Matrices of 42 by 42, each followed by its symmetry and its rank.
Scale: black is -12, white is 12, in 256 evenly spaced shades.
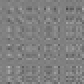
antisymmetric, rank two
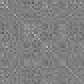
symmetric, rank five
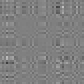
antisymmetric, rank two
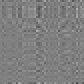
neither, rank three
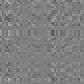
neither, rank three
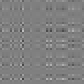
neither, rank one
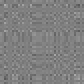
symmetric, rank two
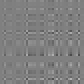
neither, rank one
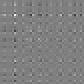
symmetric, rank two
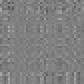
neither, rank three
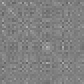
symmetric, rank five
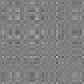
symmetric, rank two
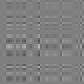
neither, rank one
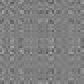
antisymmetric, rank two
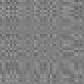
antisymmetric, rank two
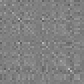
symmetric, rank five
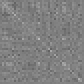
symmetric, rank five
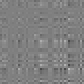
symmetric, rank two
